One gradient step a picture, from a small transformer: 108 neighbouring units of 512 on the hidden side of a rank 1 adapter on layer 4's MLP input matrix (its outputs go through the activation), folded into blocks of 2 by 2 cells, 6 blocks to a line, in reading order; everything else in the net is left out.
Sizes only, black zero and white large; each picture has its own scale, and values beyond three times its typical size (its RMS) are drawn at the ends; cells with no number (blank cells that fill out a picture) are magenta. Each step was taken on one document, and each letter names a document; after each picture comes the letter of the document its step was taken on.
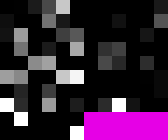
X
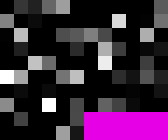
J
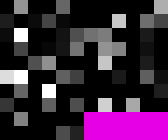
J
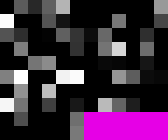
X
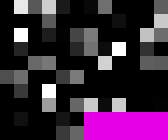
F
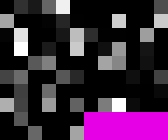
X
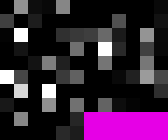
J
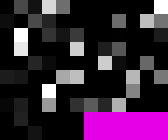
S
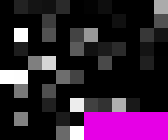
F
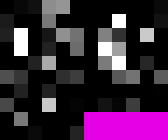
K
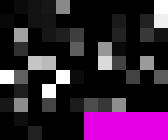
S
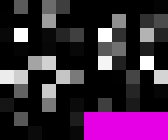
K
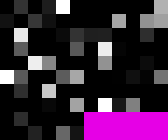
J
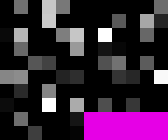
K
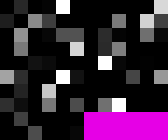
S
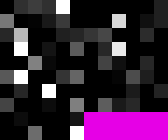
X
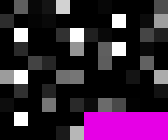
J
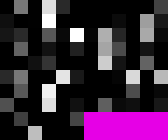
K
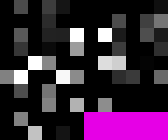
K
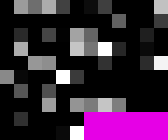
F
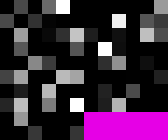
S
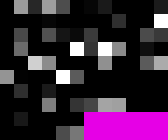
F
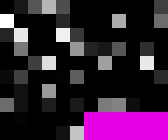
X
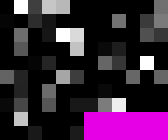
S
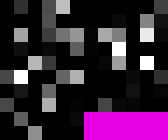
K
